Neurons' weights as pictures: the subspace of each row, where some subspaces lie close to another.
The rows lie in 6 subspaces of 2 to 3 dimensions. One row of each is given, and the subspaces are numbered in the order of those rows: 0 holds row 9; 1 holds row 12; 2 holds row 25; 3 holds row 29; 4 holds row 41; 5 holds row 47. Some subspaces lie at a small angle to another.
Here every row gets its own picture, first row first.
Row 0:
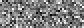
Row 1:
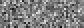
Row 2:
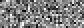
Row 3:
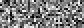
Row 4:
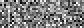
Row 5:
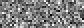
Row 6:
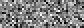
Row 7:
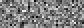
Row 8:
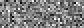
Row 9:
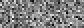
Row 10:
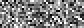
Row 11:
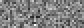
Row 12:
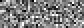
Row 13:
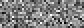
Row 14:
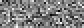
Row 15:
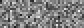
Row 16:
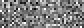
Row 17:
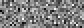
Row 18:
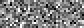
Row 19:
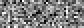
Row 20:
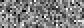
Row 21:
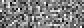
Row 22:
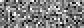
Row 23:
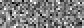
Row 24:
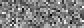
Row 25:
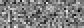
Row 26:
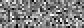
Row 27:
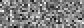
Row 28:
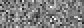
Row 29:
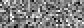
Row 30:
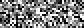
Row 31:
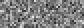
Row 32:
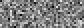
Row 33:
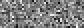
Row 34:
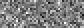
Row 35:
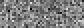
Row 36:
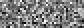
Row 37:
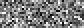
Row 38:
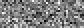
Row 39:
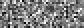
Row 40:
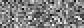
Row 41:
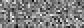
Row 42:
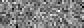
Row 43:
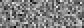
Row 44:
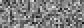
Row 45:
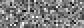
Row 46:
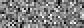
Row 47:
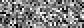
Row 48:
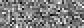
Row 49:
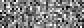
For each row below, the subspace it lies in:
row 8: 1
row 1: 2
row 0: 5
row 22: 5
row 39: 2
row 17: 1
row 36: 2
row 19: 2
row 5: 4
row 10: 0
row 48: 5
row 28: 0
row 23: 0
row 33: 4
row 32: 0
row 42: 5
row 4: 1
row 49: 5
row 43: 0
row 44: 3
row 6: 4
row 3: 3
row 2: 1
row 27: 0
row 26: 4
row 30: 5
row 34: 0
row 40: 0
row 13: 3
